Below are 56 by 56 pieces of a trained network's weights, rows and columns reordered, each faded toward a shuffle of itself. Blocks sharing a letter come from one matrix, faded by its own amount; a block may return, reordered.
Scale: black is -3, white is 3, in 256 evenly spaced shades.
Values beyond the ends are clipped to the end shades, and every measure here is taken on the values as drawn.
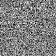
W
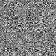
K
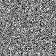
W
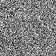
W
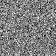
W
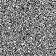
W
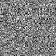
K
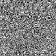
K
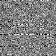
K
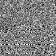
K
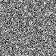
W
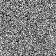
W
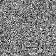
W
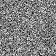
W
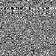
K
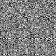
K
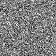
W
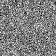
W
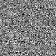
K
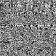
K
